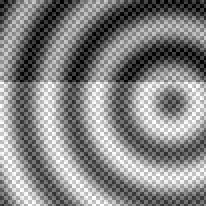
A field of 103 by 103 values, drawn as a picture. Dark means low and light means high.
The bottom part is higher, past a seam about 40% of the way down. The top right is the ninth with the lowest average. Concentric rings centre on the middle right.
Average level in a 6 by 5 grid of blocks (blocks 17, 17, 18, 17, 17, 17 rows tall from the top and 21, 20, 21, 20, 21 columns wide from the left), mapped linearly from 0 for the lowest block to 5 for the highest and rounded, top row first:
21111 / 12110 / 23334 / 34445 / 45433 / 53434
